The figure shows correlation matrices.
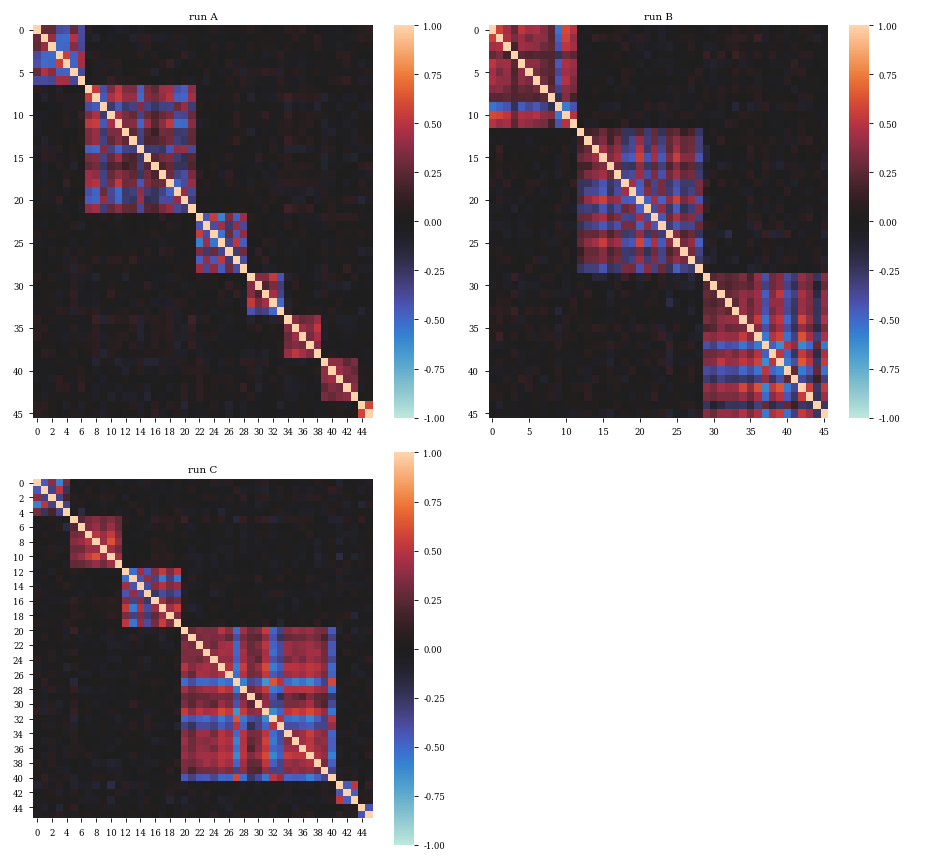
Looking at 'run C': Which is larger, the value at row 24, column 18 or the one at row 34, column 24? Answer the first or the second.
the second
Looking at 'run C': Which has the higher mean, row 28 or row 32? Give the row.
28
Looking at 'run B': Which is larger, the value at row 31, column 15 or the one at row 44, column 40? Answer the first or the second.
the second
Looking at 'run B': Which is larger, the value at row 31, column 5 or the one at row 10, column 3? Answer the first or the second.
the second
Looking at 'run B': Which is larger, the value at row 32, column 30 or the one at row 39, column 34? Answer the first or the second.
the second
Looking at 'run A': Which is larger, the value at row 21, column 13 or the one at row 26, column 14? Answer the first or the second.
the first
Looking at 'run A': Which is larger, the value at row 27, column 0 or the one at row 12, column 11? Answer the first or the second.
the second
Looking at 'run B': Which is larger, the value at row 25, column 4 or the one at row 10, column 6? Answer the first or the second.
the second
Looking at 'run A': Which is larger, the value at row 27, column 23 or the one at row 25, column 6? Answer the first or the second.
the first
